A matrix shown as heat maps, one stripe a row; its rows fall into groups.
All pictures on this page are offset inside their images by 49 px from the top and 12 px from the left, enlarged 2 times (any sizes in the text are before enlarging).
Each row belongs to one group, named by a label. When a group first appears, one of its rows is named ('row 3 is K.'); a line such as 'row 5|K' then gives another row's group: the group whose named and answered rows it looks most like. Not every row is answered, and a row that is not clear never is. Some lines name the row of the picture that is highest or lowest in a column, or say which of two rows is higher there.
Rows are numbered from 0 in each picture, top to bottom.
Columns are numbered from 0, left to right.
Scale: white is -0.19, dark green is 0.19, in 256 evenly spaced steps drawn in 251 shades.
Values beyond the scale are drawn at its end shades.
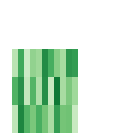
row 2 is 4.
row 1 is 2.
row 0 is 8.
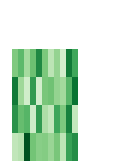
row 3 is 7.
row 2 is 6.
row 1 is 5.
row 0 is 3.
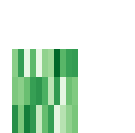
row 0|2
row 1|3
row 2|5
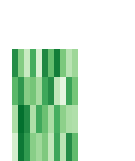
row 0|2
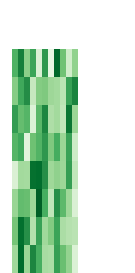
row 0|2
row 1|7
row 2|6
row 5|4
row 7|4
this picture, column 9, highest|2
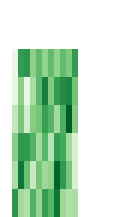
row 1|8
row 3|4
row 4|4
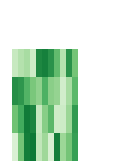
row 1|5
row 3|7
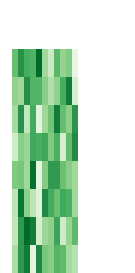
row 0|4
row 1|6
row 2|2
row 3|3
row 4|2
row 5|8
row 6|7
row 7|4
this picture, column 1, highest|5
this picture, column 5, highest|5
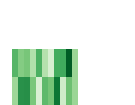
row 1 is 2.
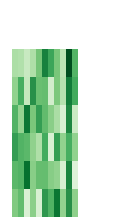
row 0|8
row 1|3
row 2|6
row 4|6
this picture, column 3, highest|1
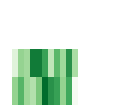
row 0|3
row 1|8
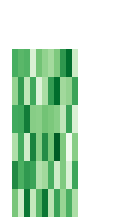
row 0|6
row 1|2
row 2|6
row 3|2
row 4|5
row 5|6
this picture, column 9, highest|0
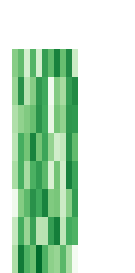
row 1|3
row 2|3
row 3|3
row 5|3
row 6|2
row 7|4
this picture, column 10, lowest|7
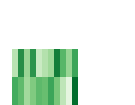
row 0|2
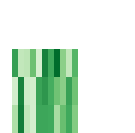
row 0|2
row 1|8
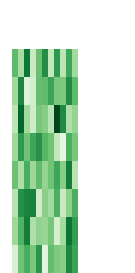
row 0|6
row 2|4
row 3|3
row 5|7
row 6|7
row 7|7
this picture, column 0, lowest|7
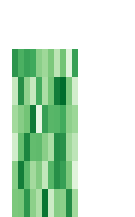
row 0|5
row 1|4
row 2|2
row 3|4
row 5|6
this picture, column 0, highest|0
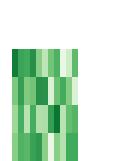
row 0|5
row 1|4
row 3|3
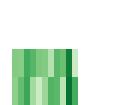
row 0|6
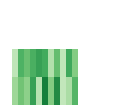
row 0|3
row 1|2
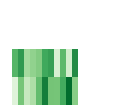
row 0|5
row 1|8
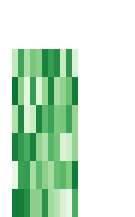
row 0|8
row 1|5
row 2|8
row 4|7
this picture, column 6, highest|1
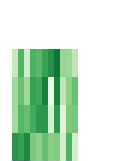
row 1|3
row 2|3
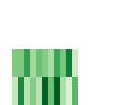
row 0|6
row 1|2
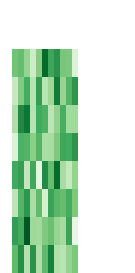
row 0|8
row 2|4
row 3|7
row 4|2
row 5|7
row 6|6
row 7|5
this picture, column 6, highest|7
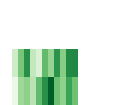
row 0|7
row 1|8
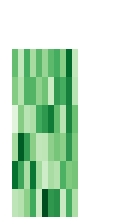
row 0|6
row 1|6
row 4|5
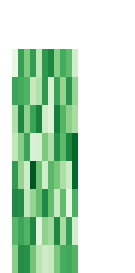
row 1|6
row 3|7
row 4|5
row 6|2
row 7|7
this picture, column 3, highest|4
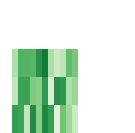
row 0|3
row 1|4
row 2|5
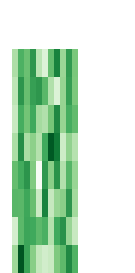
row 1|3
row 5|6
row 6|4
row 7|7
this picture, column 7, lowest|1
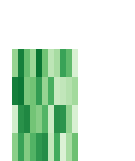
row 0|4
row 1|5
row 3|3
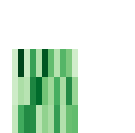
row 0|8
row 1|3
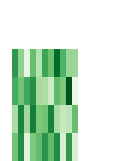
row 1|6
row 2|5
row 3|8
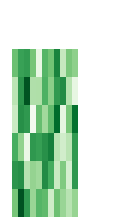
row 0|2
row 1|4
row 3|5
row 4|5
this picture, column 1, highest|5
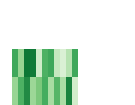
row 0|5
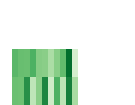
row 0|6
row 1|6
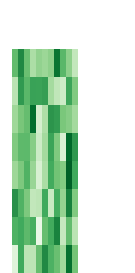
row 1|3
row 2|2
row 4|7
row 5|6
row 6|2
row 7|8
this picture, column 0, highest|5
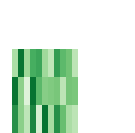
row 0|4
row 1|5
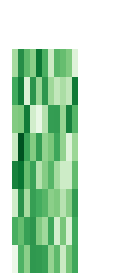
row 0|4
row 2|7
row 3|4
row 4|5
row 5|3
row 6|5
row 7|3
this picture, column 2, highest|2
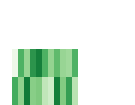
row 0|3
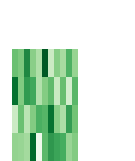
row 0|6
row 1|5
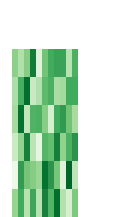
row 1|7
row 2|4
